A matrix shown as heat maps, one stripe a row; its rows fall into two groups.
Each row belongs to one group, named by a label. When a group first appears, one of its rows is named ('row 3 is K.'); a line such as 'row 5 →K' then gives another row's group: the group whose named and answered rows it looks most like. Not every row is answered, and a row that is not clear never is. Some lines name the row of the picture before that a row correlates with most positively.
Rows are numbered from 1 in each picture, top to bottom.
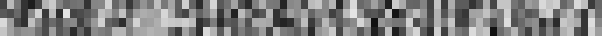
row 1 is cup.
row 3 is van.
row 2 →van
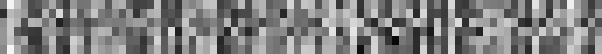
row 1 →cup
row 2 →cup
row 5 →cup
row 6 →cup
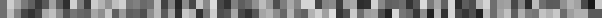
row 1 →cup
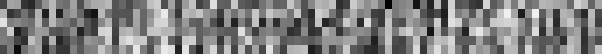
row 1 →cup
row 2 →van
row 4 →van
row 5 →van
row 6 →van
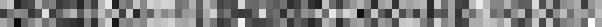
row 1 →van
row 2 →cup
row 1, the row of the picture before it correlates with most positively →4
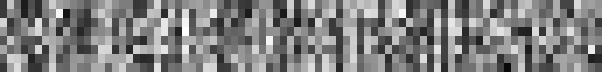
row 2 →cup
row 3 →van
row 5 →cup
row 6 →van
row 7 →cup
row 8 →cup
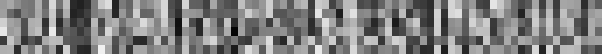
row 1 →van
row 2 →van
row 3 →van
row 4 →van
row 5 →cup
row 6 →van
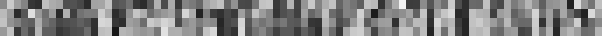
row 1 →cup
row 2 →van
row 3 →van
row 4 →van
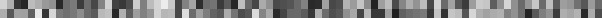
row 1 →van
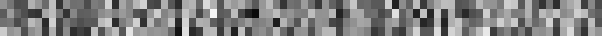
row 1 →van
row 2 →cup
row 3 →van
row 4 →van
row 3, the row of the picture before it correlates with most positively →2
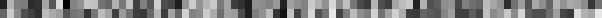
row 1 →cup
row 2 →cup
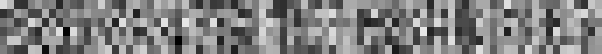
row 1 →van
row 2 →cup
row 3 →van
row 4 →cup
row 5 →cup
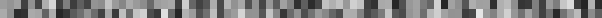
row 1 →van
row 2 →van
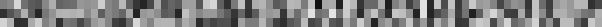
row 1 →cup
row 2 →cup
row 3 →van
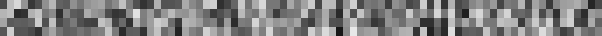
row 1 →cup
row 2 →van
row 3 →van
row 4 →cup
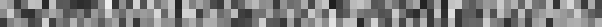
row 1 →van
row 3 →cup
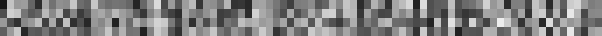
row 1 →cup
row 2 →cup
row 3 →van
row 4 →cup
